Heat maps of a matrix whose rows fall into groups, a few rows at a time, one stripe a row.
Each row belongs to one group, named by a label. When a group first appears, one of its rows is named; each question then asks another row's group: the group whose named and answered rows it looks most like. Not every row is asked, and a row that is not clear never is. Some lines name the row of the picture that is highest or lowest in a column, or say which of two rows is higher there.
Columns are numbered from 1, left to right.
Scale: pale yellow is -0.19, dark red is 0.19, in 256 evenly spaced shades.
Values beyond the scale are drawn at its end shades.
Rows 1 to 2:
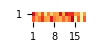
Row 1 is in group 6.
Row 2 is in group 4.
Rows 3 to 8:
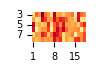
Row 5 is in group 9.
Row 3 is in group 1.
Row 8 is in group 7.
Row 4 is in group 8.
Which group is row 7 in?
1
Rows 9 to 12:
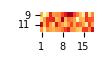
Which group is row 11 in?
9
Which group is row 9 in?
8
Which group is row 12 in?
7
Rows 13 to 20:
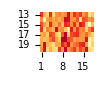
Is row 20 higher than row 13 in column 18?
No
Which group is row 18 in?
8
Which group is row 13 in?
6
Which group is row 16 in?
9
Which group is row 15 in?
6
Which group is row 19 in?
6
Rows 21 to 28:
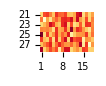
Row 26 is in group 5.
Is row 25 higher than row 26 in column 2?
No
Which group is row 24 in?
5
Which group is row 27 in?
4
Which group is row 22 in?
8
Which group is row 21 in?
4
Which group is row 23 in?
1
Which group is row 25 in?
7
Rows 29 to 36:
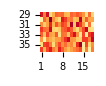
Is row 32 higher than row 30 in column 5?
No
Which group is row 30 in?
1
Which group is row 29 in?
9
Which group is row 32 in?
6
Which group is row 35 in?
4
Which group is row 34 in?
7
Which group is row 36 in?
4
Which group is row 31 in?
5
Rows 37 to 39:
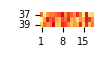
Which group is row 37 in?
8
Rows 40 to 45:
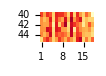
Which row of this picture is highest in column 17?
42
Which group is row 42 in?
5
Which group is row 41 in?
5
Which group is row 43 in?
5
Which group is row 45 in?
4
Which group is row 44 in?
5
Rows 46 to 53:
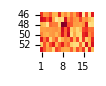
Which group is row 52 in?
1
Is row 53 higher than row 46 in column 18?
No
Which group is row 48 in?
8
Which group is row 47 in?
6
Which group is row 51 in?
9
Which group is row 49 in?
7
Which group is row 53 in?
9
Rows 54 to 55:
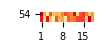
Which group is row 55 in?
9
